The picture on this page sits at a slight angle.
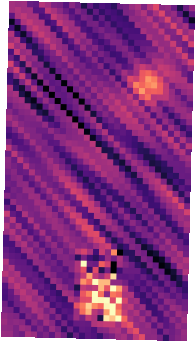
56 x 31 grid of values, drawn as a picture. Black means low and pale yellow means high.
Bumps: two. Slope: none. Odd patch: rougher, in the bottom middle. Grain: diagonal, down to the right.
